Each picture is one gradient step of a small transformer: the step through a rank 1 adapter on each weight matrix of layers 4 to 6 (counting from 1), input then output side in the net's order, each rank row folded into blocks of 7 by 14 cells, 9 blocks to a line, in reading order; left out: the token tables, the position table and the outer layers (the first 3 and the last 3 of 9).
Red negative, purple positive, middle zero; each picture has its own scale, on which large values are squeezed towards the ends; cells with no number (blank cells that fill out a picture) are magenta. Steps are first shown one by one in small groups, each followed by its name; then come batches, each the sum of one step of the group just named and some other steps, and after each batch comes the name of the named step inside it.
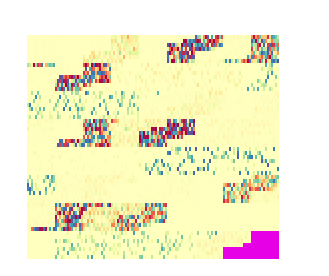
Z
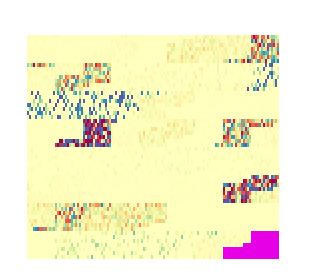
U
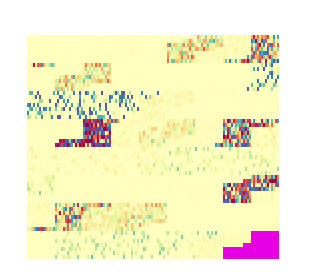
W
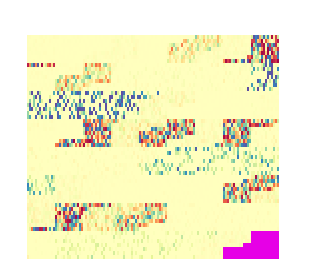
W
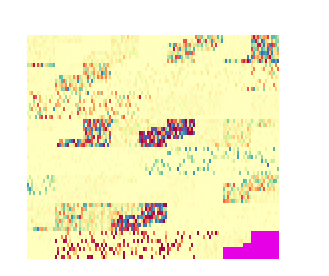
Z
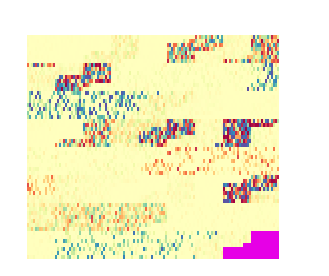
W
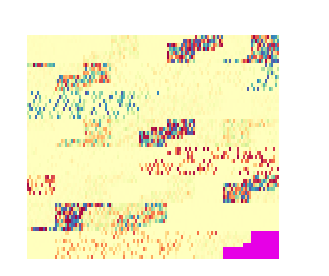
Z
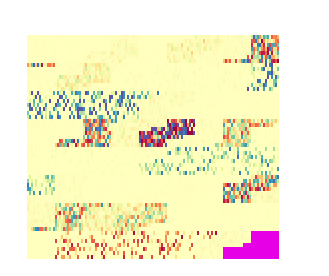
U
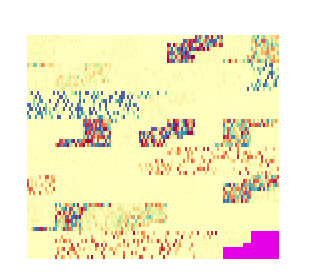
W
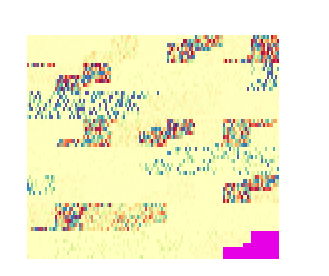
Z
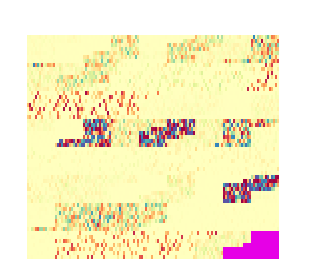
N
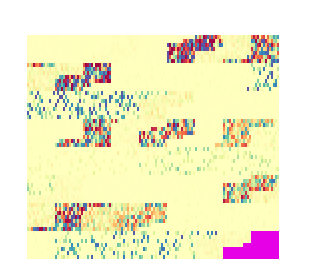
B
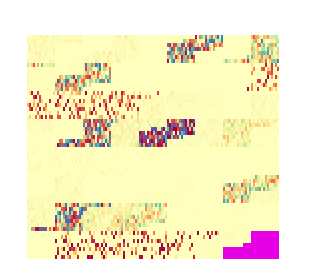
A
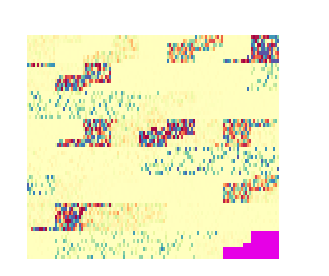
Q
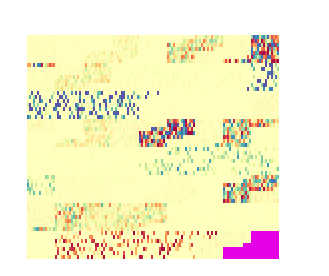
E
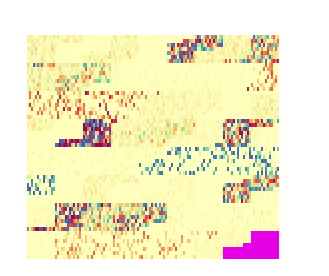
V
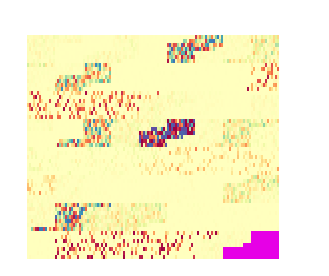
A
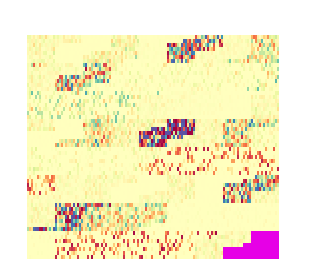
N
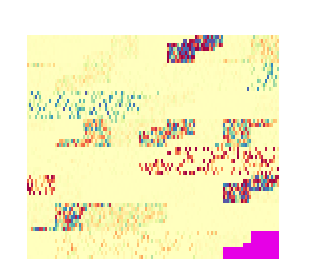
N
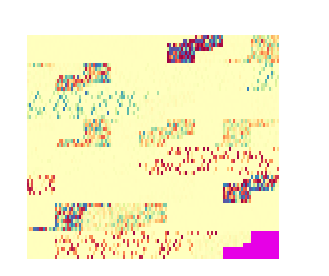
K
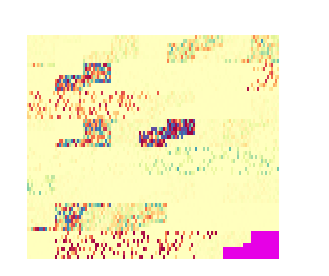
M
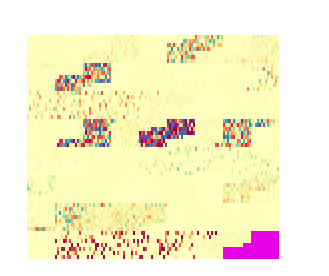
M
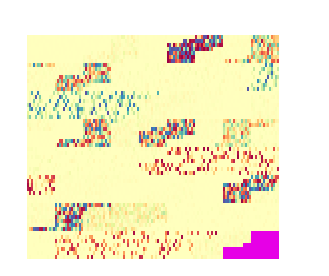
K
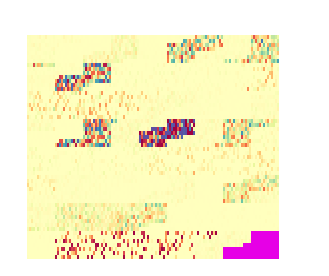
M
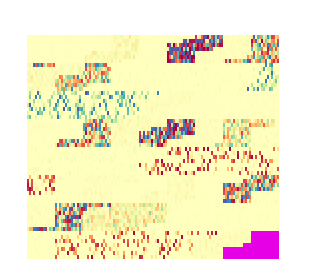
K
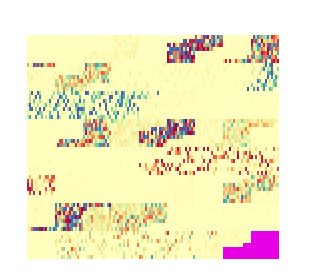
K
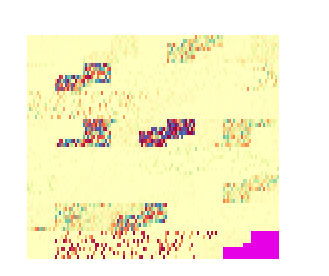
M
